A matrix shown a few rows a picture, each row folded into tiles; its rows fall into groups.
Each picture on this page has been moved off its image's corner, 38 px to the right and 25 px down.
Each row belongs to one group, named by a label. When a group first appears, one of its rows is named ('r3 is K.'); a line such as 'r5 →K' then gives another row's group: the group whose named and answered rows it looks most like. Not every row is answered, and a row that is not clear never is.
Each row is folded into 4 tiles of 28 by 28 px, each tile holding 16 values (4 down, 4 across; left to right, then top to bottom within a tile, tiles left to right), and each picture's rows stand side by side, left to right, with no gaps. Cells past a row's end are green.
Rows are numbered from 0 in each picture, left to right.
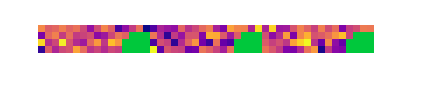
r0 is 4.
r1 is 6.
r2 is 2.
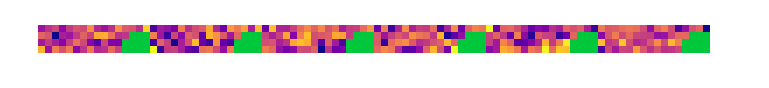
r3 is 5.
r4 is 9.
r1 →6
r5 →4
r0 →6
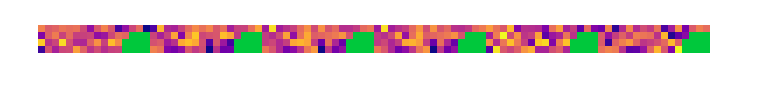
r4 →4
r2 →2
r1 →2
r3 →2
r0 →4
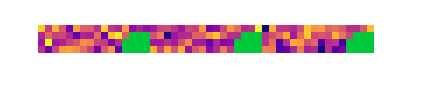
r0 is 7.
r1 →6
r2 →2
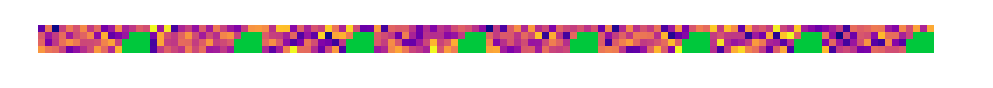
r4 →5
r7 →6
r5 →5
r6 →7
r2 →7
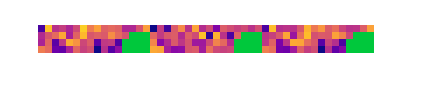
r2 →2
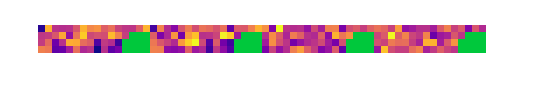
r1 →2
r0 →2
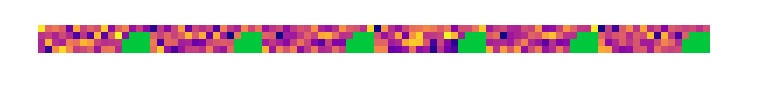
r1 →5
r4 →6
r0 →7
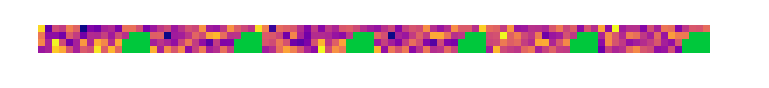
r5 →7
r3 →6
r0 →9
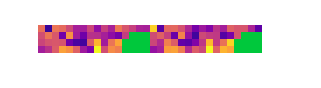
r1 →9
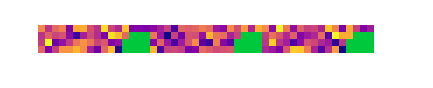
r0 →7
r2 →7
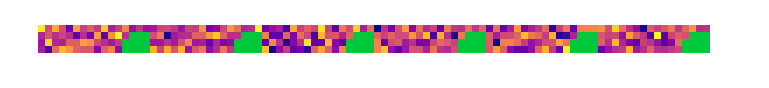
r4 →5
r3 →5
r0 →7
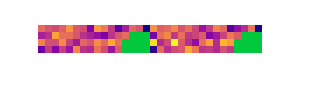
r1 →4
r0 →4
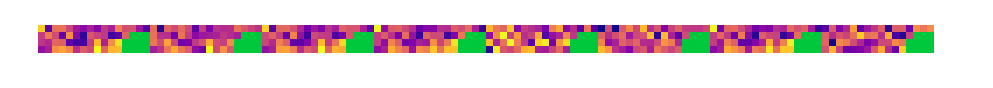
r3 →9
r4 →4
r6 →9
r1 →9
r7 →5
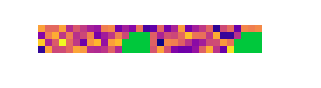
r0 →4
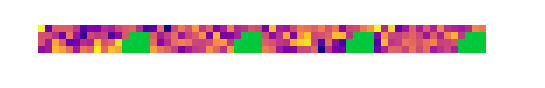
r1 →5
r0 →9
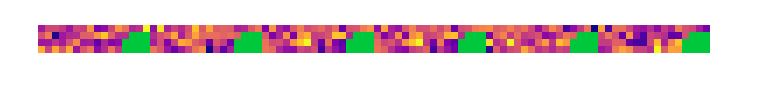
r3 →2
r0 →6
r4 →4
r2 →2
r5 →9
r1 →2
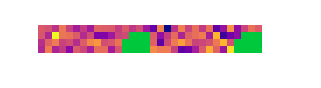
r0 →4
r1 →5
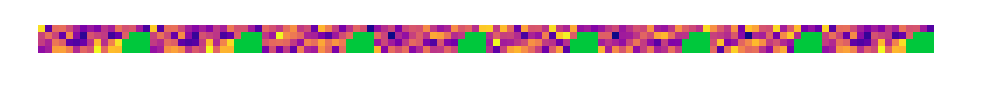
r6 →7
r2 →4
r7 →9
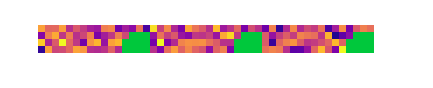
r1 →7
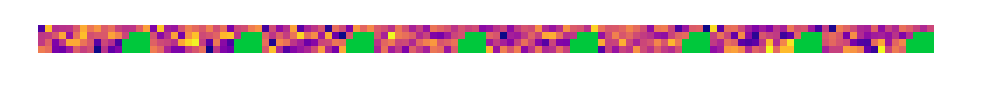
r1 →2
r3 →4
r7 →9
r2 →5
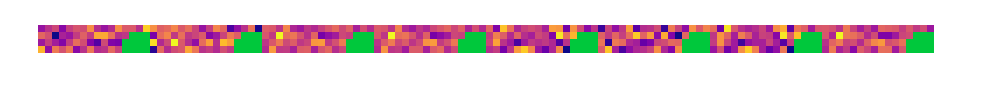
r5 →5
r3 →4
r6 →7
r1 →4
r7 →4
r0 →6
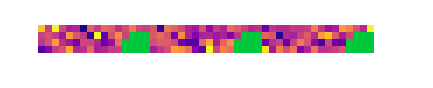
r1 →9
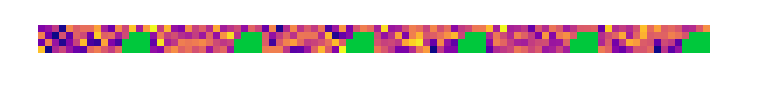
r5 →2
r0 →6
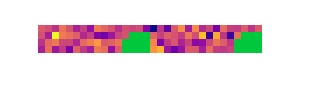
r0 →4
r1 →5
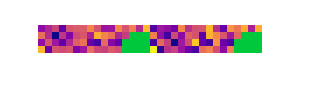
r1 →6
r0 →6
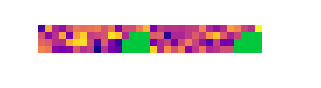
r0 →2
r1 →6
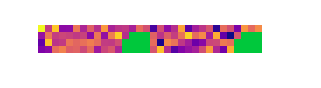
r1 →5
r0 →7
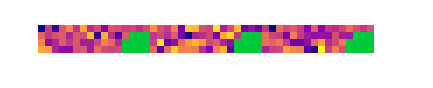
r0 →5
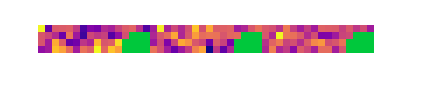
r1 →2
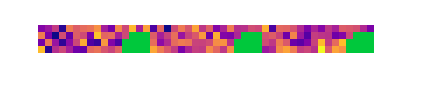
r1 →5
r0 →6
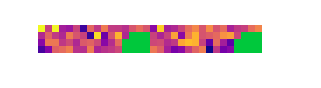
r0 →7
